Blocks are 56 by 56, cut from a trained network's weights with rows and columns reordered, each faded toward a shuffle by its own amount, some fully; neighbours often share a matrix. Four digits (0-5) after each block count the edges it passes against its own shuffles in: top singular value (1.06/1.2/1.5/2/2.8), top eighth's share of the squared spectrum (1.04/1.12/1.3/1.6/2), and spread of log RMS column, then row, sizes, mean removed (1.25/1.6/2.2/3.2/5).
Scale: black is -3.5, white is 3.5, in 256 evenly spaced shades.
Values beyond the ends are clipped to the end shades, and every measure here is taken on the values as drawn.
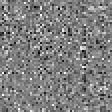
3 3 2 2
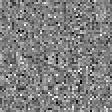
3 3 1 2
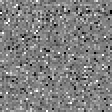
1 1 0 1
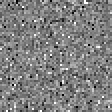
2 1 0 1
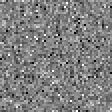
2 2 0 0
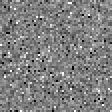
1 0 0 0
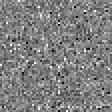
2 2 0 1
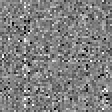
2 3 1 1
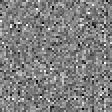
3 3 1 1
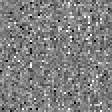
2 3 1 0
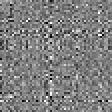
4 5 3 3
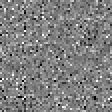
3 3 1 1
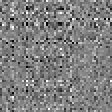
4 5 3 3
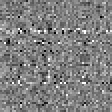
3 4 1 3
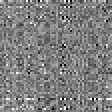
3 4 1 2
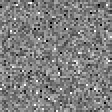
0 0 0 0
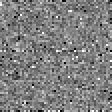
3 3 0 1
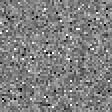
0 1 0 0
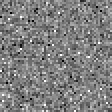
1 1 0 0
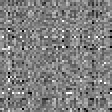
4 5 2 3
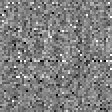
2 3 0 1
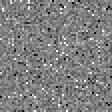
0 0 0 0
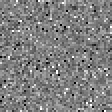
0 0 0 0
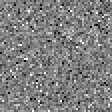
0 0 0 0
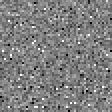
1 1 0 0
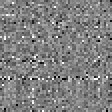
3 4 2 2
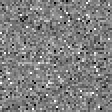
1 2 0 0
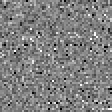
2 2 0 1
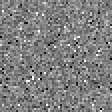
0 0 0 0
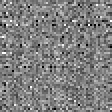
3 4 1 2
